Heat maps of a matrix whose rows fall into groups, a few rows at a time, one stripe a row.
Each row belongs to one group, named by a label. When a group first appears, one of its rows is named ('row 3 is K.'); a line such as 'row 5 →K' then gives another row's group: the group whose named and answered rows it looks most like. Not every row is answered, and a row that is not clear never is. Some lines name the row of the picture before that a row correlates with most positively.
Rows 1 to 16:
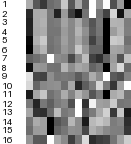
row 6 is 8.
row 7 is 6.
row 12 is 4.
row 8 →8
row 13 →4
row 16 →6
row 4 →8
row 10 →6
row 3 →8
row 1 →4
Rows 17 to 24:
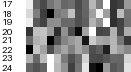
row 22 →8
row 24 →6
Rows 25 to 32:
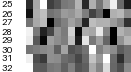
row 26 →8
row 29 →6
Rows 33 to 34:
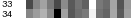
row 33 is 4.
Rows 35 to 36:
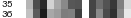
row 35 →6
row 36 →6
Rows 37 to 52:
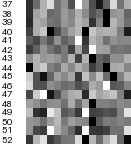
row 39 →8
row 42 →4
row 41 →4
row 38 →8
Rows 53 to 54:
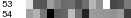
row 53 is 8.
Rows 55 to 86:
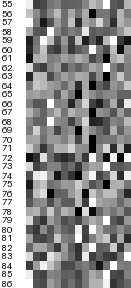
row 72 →4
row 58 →6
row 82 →4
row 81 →4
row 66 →6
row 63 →8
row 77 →4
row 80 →4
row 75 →8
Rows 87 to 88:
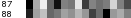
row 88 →8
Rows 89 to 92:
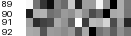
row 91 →4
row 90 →8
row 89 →6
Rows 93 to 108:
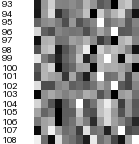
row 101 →4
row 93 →8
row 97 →8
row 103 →8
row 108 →6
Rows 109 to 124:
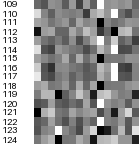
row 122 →4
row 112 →8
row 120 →4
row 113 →4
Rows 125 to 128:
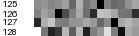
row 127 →8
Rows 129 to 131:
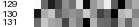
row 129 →6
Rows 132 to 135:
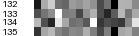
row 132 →8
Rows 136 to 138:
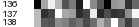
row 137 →6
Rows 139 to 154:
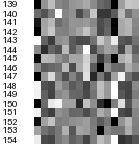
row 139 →8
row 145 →8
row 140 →6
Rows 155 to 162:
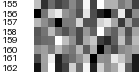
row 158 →4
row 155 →4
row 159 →6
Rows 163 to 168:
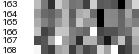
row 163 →6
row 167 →6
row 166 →6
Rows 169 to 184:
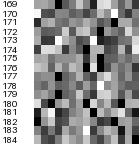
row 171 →8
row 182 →8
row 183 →4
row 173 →6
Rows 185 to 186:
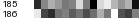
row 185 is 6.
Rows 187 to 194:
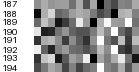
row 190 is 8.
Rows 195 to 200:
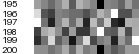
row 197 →6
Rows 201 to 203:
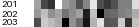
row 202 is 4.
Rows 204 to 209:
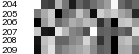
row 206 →8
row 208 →8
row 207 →6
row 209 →8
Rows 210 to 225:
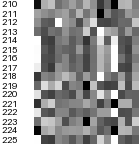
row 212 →6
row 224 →8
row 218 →4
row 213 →4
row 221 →8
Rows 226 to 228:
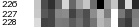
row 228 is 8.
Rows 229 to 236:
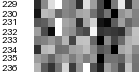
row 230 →8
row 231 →6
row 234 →8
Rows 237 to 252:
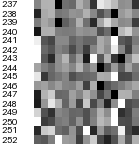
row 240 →8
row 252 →6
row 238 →8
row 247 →8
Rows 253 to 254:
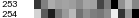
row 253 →8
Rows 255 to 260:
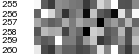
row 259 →6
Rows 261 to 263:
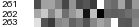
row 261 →4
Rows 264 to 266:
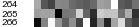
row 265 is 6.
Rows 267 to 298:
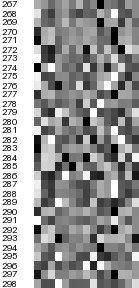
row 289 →6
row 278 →4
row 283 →8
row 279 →6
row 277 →8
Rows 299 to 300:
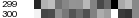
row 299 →8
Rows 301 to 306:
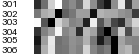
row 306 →8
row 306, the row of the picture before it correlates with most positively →299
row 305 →8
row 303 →6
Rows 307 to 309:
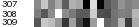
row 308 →6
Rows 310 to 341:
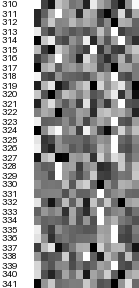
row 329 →6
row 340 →6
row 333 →4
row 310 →6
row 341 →8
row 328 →6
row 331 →4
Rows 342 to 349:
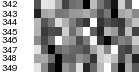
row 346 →6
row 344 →6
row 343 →8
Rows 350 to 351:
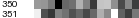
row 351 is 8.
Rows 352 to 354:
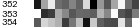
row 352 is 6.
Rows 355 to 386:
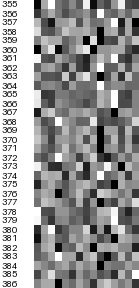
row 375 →8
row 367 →8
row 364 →4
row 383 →6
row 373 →6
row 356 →4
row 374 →4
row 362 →4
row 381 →8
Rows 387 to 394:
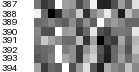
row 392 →6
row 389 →4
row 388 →6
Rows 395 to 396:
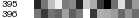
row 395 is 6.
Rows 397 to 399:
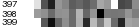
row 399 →6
